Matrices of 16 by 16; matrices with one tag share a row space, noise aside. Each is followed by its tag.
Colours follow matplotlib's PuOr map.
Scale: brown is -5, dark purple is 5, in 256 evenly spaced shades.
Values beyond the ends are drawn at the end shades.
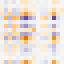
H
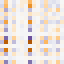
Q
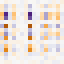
Q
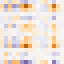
H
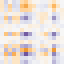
H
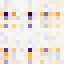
Q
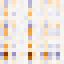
Q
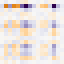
H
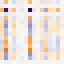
Q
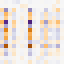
Q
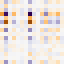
Q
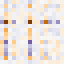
Q
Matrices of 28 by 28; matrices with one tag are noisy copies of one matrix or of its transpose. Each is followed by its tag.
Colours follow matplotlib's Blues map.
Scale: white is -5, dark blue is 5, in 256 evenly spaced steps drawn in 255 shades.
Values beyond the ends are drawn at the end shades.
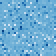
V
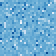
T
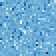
T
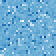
T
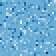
T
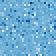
V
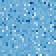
V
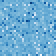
V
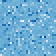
T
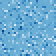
V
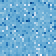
V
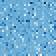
V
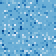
V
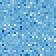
V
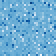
V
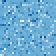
T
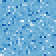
T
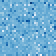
V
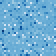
V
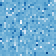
T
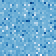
V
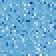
V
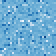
T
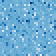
V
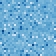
V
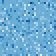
V
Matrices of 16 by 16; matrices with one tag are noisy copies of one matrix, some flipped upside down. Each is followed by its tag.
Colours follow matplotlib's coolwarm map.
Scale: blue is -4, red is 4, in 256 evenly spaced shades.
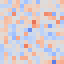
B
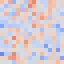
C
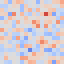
B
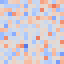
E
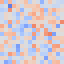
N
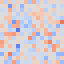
N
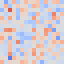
N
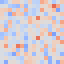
E
